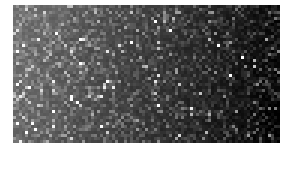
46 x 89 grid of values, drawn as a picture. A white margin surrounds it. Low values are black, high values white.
No regular stripes run through it. Values rise toward the left. Overall the values sit about 30% of the way up the scale. No single row or column stands out from its neighbours.
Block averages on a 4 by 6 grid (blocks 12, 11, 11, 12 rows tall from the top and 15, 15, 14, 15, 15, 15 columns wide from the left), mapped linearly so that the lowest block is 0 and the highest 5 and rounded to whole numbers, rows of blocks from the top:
543210
543210
543210
543210
